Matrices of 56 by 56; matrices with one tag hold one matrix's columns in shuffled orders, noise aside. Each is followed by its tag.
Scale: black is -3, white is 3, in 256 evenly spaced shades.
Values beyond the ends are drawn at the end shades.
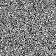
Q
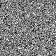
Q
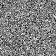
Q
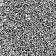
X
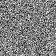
X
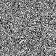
Q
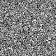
Q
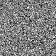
Q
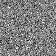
Q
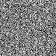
X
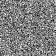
X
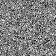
Q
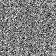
X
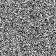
X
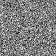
Q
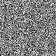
X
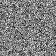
X
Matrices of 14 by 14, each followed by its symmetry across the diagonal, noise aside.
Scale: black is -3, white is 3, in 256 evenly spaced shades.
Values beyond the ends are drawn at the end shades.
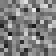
antisymmetric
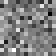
antisymmetric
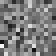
neither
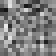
antisymmetric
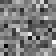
neither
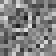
symmetric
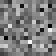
neither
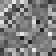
symmetric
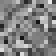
symmetric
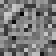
symmetric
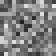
symmetric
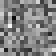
neither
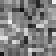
antisymmetric
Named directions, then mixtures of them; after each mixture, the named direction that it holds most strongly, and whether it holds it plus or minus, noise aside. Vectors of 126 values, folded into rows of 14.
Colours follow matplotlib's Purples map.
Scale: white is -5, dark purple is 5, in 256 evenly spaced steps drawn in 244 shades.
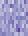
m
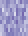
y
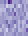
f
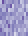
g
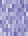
g, minus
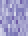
y, plus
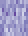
y, minus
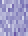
g, minus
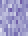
g, minus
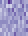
f, plus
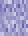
f, minus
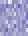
f, minus
